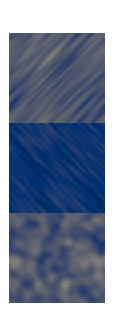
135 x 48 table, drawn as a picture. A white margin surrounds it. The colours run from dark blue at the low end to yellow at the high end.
It is made of 3 by 1 panels. Panel 1,1: low, slanting up to the right. Panel 2,1: very low, slanting down to the right, faint in contrast. Panel 3,1: low, blotchy.
